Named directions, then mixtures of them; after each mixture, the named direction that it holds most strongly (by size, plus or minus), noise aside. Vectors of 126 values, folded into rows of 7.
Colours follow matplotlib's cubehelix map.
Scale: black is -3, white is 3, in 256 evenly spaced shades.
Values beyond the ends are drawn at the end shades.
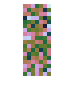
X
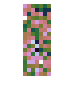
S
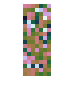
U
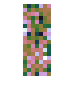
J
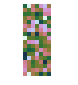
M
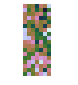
X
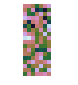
X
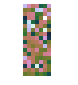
U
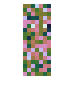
X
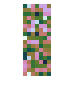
M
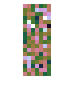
U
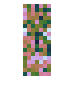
J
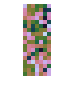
X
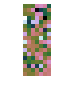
U
